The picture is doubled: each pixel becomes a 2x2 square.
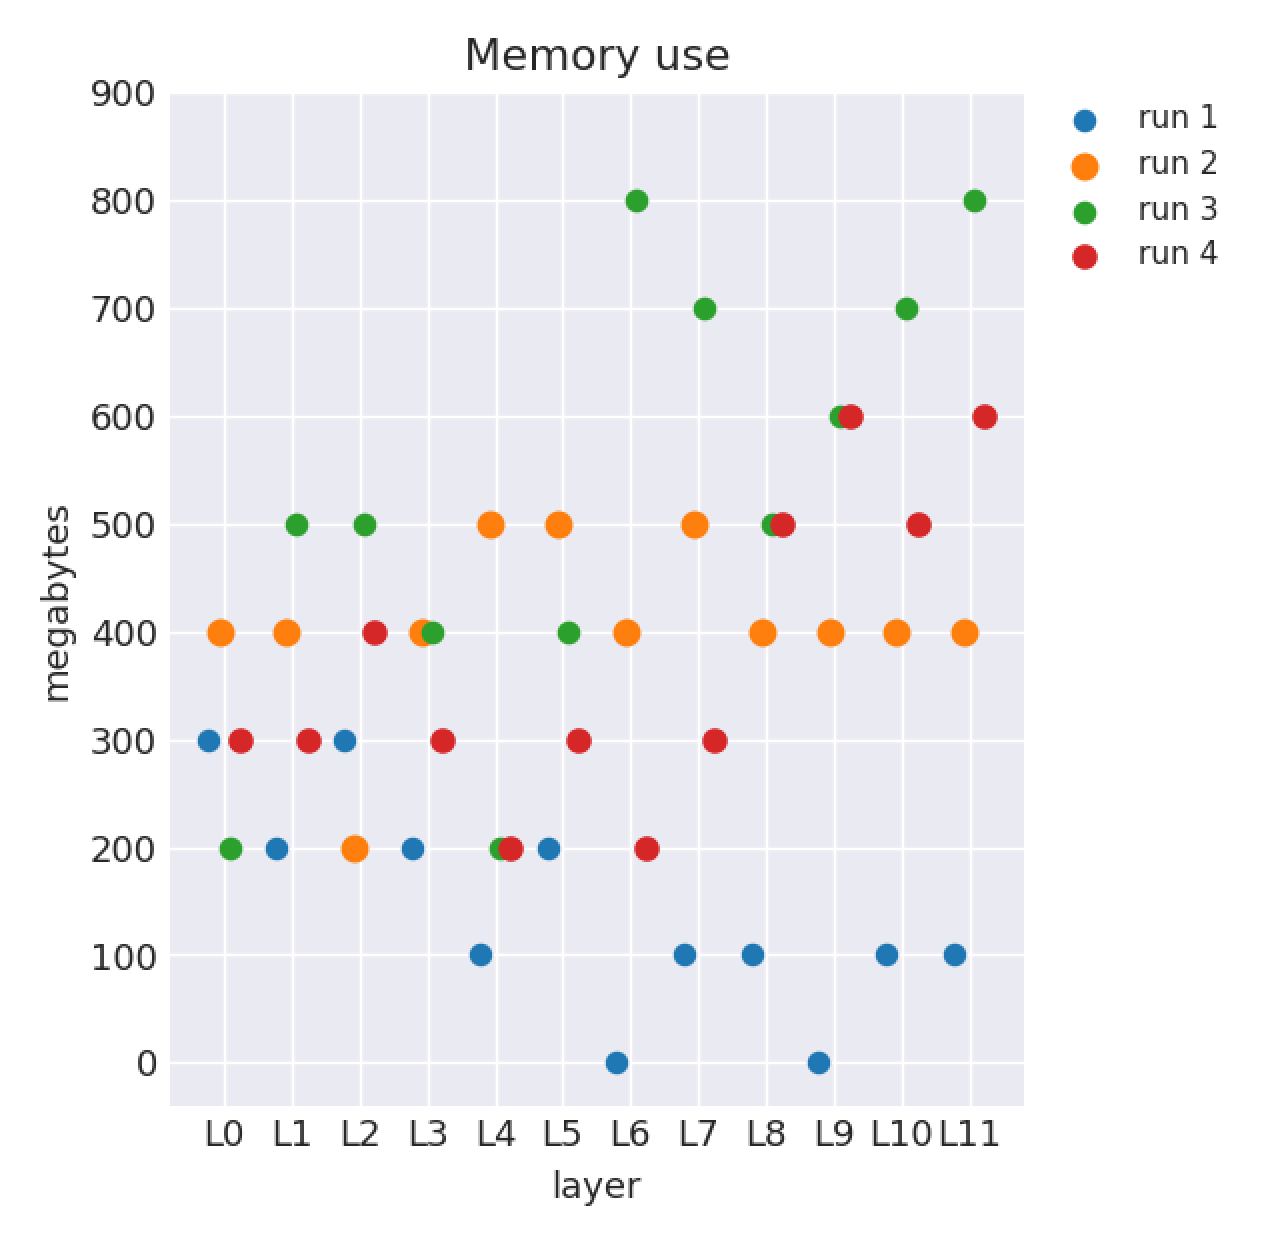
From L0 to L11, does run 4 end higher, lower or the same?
higher
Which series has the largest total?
run 3
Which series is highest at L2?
run 3
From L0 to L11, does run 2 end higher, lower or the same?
the same
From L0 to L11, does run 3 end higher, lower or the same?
higher
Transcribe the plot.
Title: Memory use
x-axis: layer, ticks L0 L1 L2 L3 L4 L5 L6 L7 L8 L9 L10 L11
y-axis: megabytes, ticks 0 100 200 300 400 500 600 700 800 900
Legend: run 1, run 2, run 3, run 4
Values:
run 1: 300 200 300 200 100 200 0 100 100 0 100 100
run 2: 400 400 200 400 500 500 400 500 400 400 400 400
run 3: 200 500 500 400 200 400 800 700 500 600 700 800
run 4: 300 300 400 300 200 300 200 300 500 600 500 600
